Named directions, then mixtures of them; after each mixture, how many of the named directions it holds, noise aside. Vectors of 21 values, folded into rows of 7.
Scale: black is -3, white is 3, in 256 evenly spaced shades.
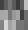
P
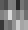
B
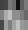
two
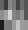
one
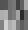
one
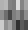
one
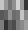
one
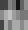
two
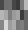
one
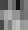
two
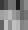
two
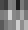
one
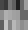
two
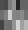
one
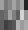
two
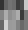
one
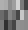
one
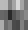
two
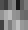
two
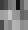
two
